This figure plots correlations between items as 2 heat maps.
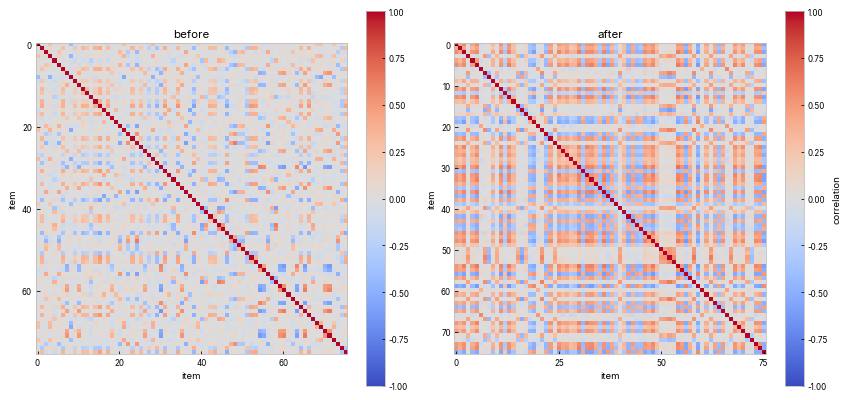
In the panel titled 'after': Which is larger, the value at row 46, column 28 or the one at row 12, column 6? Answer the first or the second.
the first
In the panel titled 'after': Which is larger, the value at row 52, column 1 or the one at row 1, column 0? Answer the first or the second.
the second
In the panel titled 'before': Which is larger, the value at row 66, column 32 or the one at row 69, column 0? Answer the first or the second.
the second
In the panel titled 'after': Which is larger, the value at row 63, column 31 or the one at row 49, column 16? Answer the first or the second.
the second
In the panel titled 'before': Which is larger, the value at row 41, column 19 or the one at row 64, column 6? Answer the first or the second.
the second
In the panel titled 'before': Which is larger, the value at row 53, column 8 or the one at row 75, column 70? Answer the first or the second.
the second
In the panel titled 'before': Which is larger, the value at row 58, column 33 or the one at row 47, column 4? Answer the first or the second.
the second
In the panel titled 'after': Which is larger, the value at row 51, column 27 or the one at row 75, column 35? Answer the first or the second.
the second
